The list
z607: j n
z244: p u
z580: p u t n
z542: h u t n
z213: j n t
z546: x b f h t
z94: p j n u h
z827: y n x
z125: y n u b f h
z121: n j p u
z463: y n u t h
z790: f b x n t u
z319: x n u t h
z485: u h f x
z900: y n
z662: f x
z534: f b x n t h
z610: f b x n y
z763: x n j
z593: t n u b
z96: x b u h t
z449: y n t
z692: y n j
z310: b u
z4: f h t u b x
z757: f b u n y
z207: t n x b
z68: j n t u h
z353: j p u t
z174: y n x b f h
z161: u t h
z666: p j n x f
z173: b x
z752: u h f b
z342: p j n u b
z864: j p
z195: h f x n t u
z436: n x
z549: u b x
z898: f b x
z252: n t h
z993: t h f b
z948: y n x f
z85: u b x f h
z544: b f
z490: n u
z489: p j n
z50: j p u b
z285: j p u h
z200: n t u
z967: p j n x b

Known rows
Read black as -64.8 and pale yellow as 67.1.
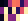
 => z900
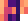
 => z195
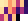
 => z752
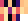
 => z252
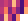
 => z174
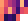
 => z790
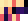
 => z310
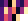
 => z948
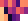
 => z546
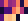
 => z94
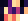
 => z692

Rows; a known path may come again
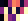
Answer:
z900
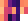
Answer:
z195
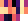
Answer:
z200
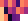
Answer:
z546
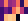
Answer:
z94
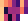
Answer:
z4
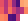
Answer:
z534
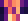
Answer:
z342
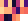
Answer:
z593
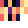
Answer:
z252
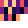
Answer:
z898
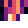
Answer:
z121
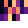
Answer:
z666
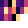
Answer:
z948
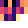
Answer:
z207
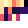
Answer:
z310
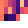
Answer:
z790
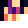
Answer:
z692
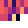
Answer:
z68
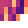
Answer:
z174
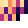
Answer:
z752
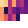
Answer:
z85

